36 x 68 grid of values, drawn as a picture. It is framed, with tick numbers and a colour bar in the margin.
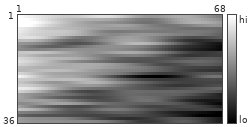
The grain runs across in streaks. Values rise toward the top left. The ninth with the lowest average is the bottom right.
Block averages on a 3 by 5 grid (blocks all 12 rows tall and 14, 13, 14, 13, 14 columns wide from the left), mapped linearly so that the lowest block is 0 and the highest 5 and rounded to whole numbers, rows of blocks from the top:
5 4 3 3 2
5 4 2 1 1
3 2 1 1 0
